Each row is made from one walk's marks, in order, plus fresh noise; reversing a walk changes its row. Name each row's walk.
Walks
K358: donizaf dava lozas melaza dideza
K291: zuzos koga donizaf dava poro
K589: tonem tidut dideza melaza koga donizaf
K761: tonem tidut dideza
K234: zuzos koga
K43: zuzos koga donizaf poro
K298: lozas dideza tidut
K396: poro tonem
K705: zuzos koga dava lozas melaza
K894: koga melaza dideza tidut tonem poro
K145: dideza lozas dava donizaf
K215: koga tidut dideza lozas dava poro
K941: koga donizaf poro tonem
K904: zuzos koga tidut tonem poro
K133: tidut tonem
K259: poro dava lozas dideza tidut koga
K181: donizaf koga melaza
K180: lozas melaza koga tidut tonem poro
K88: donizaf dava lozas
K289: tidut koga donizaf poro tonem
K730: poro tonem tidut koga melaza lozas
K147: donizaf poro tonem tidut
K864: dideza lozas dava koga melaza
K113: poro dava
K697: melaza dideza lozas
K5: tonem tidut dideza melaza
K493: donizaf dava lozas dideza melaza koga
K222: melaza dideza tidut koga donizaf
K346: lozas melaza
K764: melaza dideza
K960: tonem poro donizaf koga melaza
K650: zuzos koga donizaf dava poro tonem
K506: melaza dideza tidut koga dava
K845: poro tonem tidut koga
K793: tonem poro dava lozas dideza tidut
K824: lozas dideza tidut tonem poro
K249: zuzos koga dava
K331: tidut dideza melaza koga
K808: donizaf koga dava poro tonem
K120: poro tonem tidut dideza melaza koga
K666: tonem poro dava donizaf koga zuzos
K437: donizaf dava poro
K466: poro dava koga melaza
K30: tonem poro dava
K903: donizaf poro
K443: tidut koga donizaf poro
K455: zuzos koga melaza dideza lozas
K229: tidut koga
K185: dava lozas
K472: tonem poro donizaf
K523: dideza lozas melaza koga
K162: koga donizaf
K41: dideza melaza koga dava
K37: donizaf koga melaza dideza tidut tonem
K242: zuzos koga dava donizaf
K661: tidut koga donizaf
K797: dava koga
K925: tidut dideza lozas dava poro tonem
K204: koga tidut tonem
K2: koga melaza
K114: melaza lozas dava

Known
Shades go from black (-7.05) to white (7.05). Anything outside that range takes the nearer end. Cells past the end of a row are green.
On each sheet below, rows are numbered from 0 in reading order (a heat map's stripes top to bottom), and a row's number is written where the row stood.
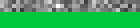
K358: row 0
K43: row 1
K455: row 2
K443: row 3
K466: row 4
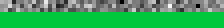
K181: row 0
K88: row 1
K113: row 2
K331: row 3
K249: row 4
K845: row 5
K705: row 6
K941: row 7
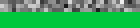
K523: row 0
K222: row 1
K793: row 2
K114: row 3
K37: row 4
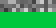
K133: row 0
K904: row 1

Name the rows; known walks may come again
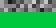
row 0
K41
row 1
K114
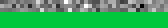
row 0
K229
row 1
K289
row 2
K147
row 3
K455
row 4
K242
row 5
K472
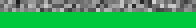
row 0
K120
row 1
K697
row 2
K466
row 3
K204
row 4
K661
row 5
K215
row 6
K331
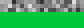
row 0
K181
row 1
K493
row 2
K145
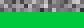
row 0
K764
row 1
K346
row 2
K291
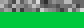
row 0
K358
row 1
K37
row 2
K133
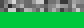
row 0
K824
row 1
K180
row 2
K234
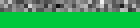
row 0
K5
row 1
K506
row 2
K808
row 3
K88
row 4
K925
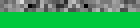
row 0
K43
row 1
K30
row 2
K113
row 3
K396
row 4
K2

